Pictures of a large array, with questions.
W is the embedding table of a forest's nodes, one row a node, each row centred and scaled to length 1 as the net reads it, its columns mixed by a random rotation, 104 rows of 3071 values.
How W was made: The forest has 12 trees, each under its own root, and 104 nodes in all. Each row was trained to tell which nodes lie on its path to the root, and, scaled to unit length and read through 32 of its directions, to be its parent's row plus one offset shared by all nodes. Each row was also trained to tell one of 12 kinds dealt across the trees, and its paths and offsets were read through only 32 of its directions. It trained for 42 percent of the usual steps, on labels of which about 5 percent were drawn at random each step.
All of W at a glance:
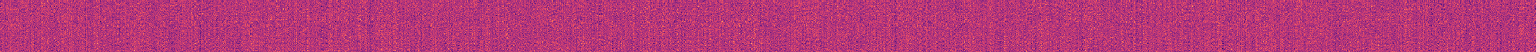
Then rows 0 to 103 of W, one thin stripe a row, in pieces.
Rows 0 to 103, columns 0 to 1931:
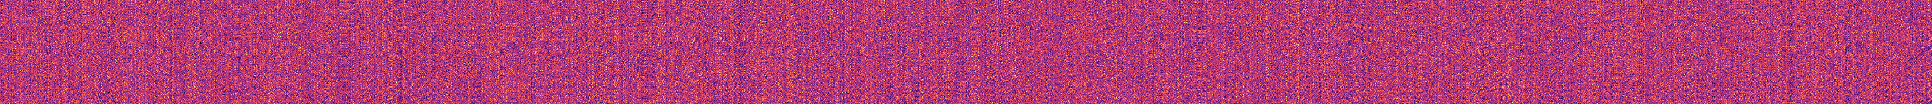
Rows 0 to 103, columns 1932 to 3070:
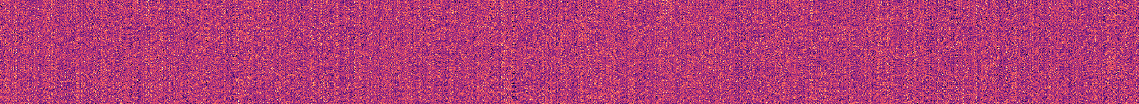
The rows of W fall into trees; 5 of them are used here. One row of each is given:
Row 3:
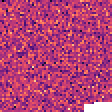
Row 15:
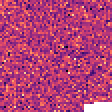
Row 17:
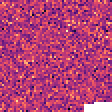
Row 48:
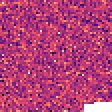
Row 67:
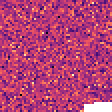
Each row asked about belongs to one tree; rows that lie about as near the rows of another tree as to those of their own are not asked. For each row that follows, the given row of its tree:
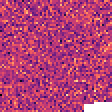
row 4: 17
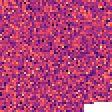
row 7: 15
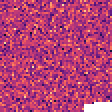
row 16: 67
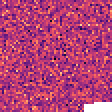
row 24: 67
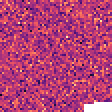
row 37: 17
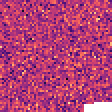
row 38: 17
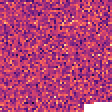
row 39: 17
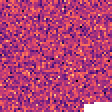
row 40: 67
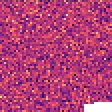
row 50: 67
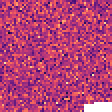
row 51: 67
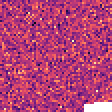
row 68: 3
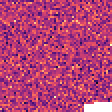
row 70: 17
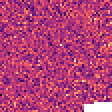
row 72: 17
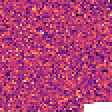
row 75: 15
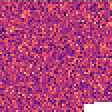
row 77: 67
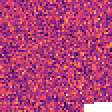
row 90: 17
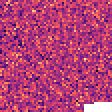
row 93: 67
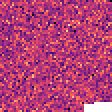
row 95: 17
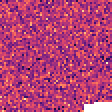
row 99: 48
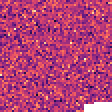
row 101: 67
